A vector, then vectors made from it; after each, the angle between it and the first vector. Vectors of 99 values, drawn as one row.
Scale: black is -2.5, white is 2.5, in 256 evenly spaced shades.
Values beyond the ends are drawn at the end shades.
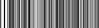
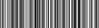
orthogonal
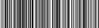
orthogonal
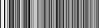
nearly parallel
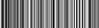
partly opposed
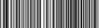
orthogonal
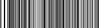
nearly parallel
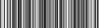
partly aligned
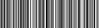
orthogonal
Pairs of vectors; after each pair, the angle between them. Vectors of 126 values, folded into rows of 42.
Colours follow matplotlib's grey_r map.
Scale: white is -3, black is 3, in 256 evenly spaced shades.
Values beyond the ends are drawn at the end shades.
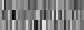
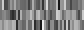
partly aligned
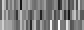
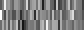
orthogonal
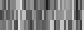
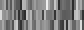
nearly opposite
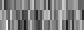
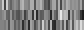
partly aligned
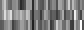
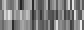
nearly parallel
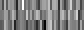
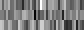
orthogonal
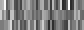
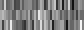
partly aligned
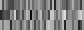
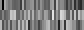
partly aligned
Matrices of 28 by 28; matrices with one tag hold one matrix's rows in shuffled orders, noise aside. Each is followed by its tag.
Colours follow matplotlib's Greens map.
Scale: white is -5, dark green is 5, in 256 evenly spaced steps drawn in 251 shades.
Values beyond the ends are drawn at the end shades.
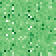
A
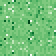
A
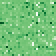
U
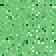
U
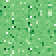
A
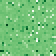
U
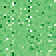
A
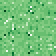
A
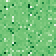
A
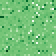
U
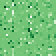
A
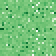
U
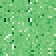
A
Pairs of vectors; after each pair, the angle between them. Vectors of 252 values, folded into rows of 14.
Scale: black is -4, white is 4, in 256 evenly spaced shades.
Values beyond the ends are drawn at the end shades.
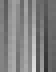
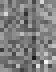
partly opposed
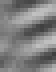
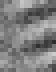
nearly opposite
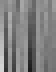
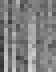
nearly opposite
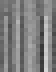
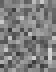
orthogonal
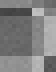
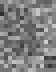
partly aligned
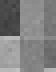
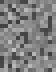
orthogonal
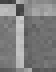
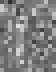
partly aligned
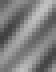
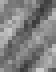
nearly opposite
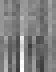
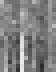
nearly parallel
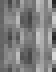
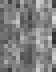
nearly parallel
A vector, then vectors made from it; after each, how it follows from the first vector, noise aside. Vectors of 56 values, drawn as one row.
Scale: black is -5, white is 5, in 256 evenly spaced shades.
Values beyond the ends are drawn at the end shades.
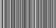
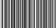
scaled up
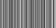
reversed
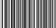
scaled up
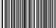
scaled up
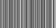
reversed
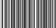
scaled up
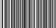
scaled up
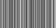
reversed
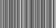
reversed
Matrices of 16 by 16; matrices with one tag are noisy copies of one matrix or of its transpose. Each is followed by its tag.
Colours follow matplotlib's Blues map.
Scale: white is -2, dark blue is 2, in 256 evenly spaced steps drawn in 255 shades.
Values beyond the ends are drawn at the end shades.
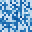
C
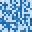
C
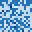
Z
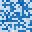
C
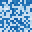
Z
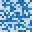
C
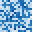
C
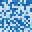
Z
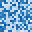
Z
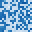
Z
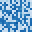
C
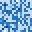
C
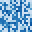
C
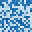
Z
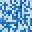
C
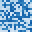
C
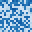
Z
